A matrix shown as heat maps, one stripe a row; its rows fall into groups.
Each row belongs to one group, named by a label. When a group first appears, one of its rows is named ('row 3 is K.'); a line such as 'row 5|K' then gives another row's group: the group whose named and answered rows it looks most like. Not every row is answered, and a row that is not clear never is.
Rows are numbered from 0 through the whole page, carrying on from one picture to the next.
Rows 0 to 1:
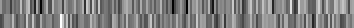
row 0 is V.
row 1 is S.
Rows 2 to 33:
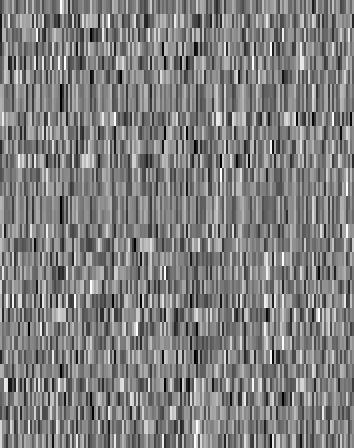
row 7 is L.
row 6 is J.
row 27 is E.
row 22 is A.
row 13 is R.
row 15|J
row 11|J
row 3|R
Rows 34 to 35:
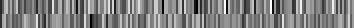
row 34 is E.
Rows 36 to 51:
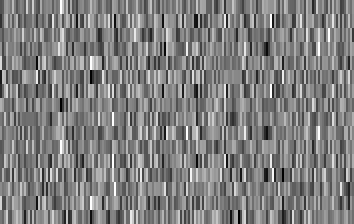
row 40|A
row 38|R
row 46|S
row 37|E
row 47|E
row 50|A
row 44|E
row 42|E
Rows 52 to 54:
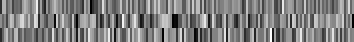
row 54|E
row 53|R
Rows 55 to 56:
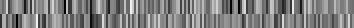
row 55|L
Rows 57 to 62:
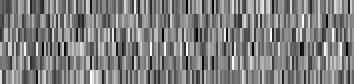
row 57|V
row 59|E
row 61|V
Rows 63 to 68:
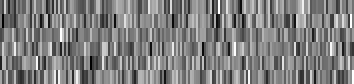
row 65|S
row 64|V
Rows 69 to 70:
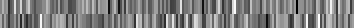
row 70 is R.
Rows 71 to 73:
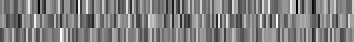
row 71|V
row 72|J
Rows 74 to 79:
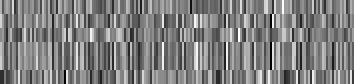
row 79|V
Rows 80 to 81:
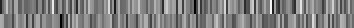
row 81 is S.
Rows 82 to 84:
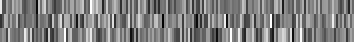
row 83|E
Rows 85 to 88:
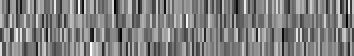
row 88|A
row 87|L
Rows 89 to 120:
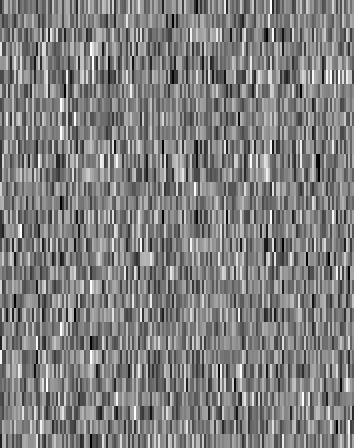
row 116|J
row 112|S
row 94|V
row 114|A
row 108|V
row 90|V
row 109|A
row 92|A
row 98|S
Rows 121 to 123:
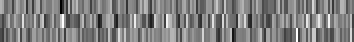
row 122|R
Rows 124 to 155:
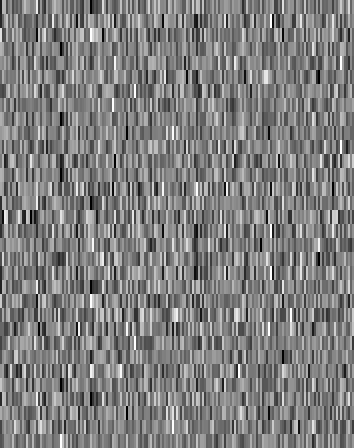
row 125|E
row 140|E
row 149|L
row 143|E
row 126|A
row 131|E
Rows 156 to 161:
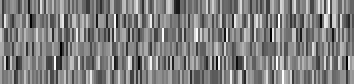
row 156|R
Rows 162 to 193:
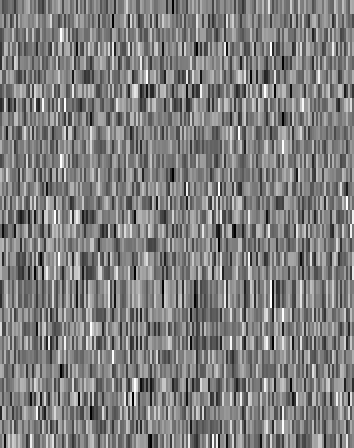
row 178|V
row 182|E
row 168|R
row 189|R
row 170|L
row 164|S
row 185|A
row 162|V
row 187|E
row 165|E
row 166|L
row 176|J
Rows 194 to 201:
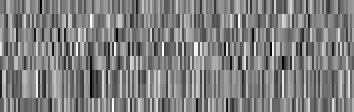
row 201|E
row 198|L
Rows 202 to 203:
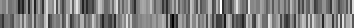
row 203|V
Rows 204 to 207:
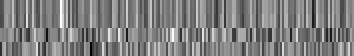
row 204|S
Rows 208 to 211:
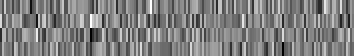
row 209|A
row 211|L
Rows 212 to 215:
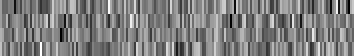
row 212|V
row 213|L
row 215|R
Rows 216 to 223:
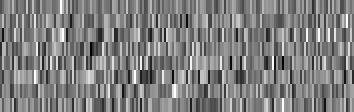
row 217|J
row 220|L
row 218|R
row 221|R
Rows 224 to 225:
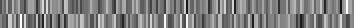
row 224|J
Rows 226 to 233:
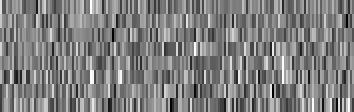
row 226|A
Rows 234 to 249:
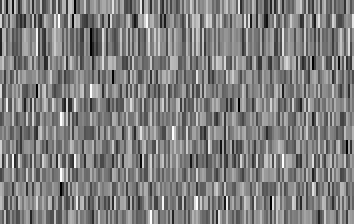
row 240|A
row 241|L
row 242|S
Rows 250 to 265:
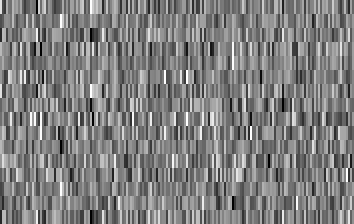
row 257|L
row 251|S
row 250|A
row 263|S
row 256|A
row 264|V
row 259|R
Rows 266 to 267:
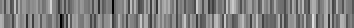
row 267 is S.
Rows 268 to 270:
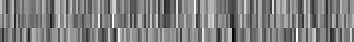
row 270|V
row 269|E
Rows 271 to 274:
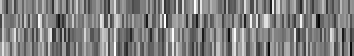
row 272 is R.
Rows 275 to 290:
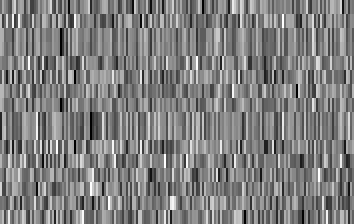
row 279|R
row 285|L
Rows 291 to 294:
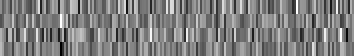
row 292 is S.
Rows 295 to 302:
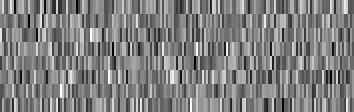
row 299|E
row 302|L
